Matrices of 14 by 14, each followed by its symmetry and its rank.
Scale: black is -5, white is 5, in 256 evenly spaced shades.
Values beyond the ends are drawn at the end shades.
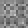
symmetric, rank two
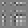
symmetric, rank one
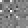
symmetric, rank three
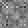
symmetric, rank three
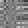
neither, rank two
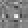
symmetric, rank two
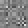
symmetric, rank three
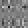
neither, rank two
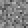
neither, full rank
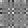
symmetric, rank two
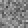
neither, full rank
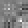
symmetric, rank two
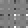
symmetric, rank one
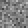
neither, full rank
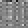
neither, rank two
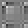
symmetric, rank one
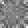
symmetric, rank three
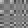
symmetric, rank one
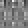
neither, rank two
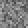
neither, full rank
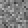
neither, full rank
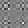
symmetric, rank two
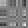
symmetric, rank one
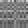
neither, rank two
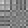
symmetric, rank two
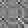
symmetric, rank three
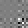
symmetric, rank one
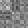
symmetric, rank three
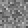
neither, full rank
